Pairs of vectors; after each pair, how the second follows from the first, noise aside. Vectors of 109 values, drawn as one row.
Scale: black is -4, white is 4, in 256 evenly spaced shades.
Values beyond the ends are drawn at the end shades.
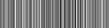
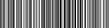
scaled up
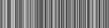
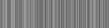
shrunk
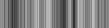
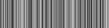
shuffled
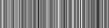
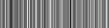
reversed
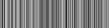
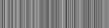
shrunk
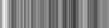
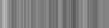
shrunk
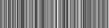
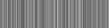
shrunk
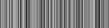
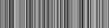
reversed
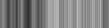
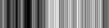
scaled up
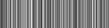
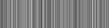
shrunk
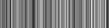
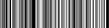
scaled up
